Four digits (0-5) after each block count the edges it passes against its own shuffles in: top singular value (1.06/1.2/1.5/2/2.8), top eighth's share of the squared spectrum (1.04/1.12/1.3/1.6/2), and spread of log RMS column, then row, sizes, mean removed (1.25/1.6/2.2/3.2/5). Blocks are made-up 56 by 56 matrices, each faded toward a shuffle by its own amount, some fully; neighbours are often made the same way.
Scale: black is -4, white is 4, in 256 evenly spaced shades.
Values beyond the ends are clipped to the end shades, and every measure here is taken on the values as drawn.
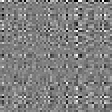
5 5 3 4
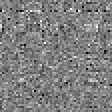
4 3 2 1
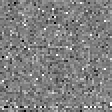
3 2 0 1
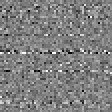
4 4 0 3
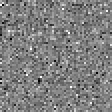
2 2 0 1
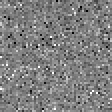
0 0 0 0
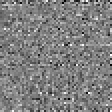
3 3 1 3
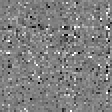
2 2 2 2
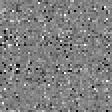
1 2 2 2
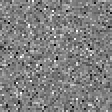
0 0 0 0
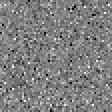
0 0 0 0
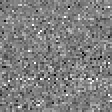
2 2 0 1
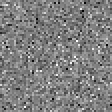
0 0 0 0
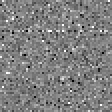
2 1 0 1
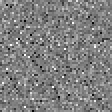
0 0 0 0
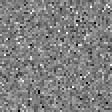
0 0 0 0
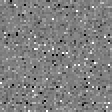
2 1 0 1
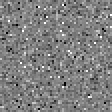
0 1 0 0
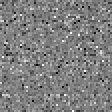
1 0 0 1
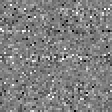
0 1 0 2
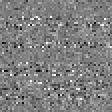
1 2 0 3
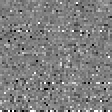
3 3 0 2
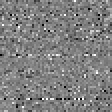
2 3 0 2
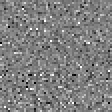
1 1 0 1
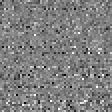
1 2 0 3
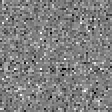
1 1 0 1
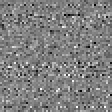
1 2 0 3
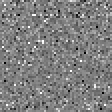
1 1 0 1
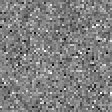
0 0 0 1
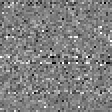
2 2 0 2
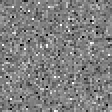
0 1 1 0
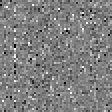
2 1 1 0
